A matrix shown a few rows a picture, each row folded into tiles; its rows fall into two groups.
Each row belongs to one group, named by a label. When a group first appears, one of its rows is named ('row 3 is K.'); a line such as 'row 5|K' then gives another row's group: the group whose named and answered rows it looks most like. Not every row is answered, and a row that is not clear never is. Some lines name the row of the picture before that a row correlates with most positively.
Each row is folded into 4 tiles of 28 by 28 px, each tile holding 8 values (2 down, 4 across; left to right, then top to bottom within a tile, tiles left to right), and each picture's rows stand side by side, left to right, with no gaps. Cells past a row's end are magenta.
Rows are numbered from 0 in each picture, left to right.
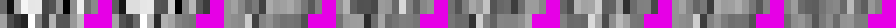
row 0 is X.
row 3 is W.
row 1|X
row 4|X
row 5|X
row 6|W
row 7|W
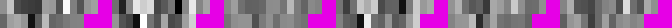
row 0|W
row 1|X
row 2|W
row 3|X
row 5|W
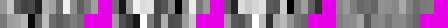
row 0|W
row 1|X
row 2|X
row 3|W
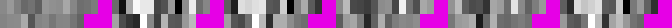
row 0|W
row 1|X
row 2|X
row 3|W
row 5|X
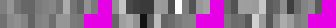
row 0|W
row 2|X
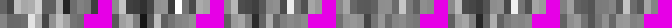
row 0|X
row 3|W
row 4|W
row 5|W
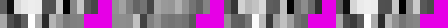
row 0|X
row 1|W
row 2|X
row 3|X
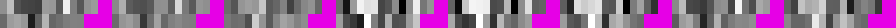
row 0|W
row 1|W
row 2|X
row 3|X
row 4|X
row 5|X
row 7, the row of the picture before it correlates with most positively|2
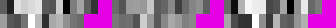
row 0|X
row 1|X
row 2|X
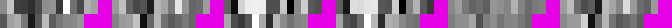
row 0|W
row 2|X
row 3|X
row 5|W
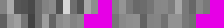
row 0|W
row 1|W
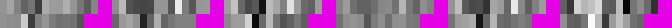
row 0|W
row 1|W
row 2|W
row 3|W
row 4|W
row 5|X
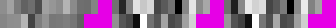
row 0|W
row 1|X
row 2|X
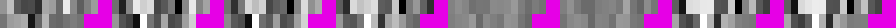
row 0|W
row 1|X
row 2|X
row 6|X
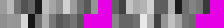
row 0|W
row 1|X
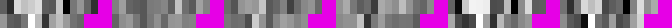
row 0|X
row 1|W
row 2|X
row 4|X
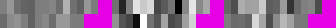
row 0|W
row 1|X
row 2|X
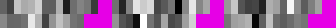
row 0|X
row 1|X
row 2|W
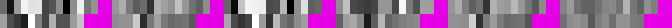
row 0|X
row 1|W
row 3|W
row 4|W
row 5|W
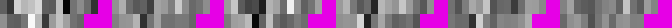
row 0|X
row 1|W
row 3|W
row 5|W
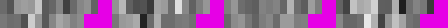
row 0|X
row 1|W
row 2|W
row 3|X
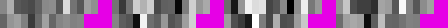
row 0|W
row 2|X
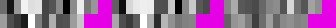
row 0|X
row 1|X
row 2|W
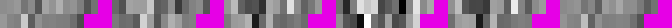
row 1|X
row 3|X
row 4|W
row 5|W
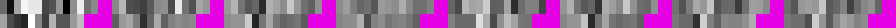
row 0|X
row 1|W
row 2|W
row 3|W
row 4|X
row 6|X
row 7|X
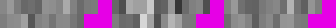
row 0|W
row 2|W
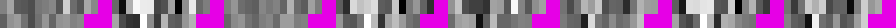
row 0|W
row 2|W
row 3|X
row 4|W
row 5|X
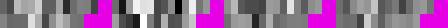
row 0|X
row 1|X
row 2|W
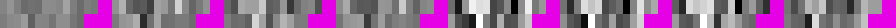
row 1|W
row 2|X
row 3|W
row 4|X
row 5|X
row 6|X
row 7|X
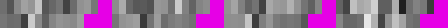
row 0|X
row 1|W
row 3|X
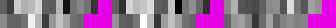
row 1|X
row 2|W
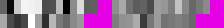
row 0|X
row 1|W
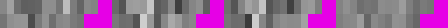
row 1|X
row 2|X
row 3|W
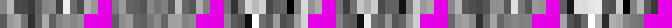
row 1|W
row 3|X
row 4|W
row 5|X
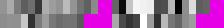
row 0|W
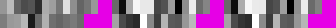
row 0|W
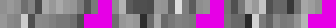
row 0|W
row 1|W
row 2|X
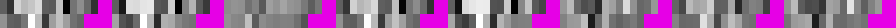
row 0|X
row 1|X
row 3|X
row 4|X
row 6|X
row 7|W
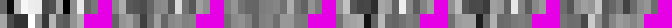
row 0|X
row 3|W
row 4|W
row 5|X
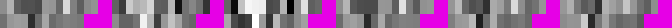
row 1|X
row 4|W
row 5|W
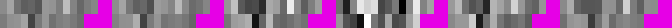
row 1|W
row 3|X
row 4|W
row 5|W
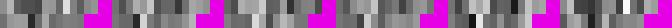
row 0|W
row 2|X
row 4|X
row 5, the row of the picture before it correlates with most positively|5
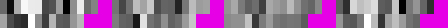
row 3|X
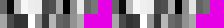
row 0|X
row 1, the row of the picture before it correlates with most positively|0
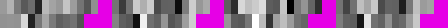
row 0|W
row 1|X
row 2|X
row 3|X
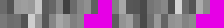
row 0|X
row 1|W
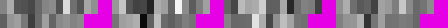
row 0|W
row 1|W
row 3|W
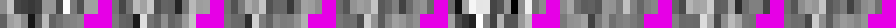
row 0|W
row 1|X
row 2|X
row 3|X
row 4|X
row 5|W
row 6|X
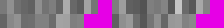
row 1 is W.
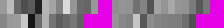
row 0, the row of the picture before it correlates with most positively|1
